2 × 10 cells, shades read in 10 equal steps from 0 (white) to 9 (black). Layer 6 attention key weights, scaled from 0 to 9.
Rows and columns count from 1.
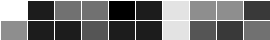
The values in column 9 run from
4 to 7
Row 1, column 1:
0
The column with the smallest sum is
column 7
